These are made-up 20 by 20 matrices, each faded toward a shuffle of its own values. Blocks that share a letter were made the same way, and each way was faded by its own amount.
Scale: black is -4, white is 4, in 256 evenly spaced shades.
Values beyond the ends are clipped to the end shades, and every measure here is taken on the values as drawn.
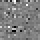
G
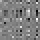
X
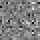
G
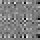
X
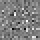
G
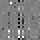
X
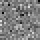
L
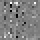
G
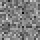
L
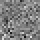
L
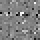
G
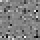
G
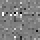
G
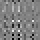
X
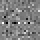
G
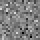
L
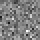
L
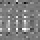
X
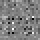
G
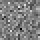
L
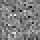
L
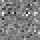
G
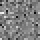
L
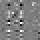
X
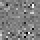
G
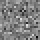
L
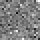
L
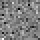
L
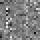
L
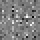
G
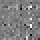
G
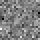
L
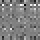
X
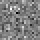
L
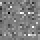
G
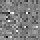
G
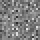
L
